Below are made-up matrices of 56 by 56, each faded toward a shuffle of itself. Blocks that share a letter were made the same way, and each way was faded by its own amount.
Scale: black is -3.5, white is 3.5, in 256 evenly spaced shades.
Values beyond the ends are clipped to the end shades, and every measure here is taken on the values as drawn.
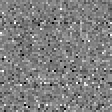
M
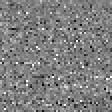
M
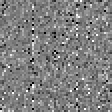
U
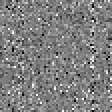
U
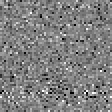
M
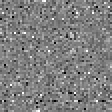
M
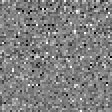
M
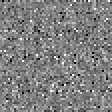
M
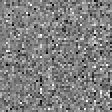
U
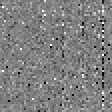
U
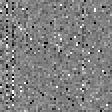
U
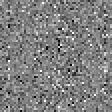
U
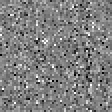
U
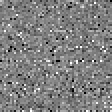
M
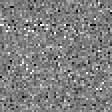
M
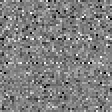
M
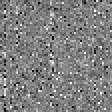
U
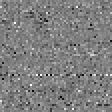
M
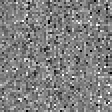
U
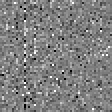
U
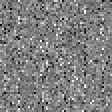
U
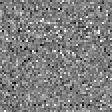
M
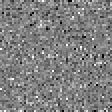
M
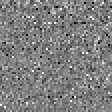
M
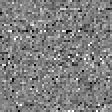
M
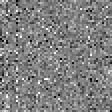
U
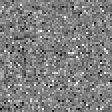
M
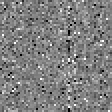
U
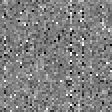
U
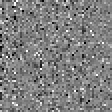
U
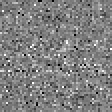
M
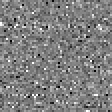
M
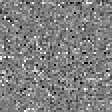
M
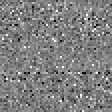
M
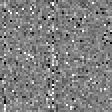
U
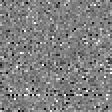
M
